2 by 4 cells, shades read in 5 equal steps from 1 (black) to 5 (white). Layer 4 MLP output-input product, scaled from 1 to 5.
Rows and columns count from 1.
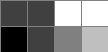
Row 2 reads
1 2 3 4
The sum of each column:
3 4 8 9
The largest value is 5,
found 2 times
